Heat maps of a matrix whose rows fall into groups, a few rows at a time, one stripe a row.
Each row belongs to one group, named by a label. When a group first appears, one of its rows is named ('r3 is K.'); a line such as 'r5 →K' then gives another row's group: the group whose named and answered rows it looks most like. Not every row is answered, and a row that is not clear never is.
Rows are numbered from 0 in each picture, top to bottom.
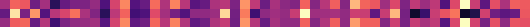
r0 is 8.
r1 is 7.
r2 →8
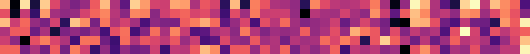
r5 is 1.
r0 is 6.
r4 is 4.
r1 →6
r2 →1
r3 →8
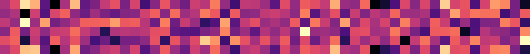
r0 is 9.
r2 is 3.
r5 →9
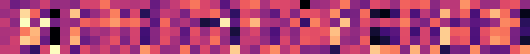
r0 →6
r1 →9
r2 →3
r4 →9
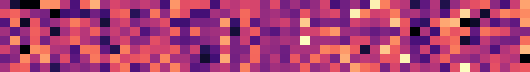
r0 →4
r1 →8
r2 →7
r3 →9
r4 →7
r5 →4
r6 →3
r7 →8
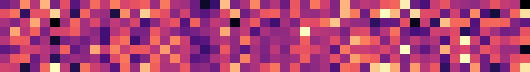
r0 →3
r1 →4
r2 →9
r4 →8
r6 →8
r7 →4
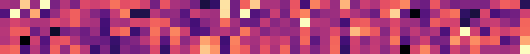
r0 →3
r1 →7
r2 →7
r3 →8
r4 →1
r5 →1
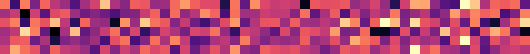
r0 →6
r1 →1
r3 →9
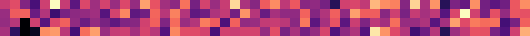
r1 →8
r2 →1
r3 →4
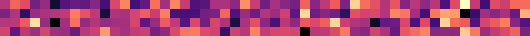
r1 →7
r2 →9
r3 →6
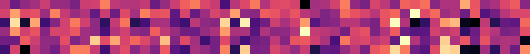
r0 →6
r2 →7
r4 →3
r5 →7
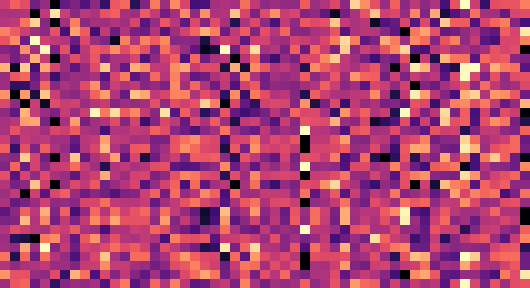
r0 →8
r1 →4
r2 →9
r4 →4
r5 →3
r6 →9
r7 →6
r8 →8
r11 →1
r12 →3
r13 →9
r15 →6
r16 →6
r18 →7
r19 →6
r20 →9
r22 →6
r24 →3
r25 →7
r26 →4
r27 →3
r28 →6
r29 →6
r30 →1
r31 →8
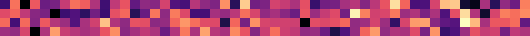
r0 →7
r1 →8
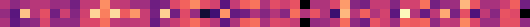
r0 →6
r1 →3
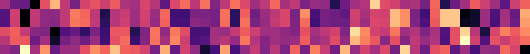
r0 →4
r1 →7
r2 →7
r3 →8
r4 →8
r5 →3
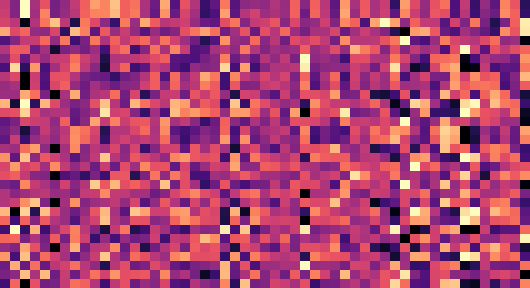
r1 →3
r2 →4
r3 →1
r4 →3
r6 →7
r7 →7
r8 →1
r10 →9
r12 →6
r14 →7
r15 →7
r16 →9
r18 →4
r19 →8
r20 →3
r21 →6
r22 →9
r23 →6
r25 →7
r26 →1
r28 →6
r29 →7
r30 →3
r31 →7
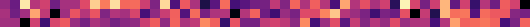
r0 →3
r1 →9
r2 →1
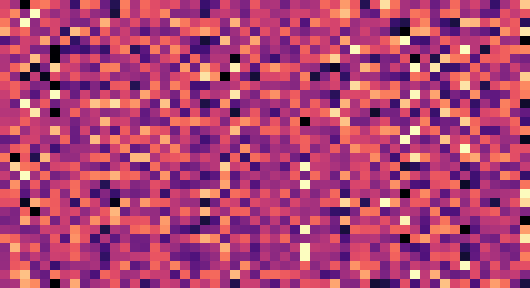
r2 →6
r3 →1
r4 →3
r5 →8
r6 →9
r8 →1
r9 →8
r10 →4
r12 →9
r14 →4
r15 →3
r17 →6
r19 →3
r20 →7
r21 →1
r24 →3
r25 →7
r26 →1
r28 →7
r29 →8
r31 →9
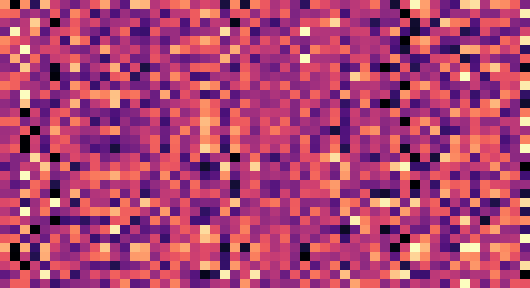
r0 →6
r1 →1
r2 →9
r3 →7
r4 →1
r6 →7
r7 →9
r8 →8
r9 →1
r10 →3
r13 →1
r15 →1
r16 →1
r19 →3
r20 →9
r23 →3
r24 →8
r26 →1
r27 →6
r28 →6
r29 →1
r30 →3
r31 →8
